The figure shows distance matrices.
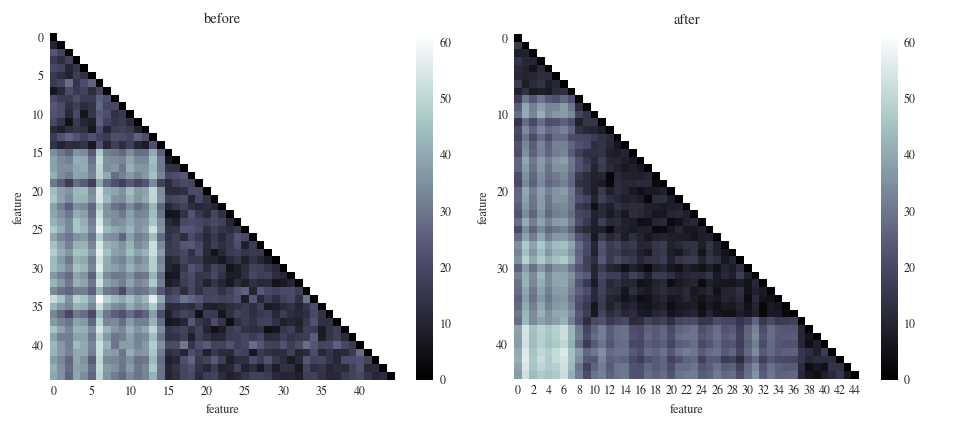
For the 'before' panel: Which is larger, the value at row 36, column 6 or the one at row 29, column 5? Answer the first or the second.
the first
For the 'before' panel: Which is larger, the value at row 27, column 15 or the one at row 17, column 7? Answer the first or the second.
the second
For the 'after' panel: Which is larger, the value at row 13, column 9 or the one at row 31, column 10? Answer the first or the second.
the first
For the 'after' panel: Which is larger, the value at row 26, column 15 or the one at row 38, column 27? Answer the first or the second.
the second
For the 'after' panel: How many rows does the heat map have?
45
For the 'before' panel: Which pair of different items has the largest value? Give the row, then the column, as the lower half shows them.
34, 6
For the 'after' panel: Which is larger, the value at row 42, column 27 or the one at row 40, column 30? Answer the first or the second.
the second
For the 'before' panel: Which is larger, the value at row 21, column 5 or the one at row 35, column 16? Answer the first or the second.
the first
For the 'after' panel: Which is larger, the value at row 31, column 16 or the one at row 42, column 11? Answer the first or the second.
the second
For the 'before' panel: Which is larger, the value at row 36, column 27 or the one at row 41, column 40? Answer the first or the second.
the second
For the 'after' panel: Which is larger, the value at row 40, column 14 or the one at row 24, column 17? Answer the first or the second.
the first
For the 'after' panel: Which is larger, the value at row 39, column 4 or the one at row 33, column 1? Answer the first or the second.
the first
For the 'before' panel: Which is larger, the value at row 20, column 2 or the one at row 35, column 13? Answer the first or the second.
the second
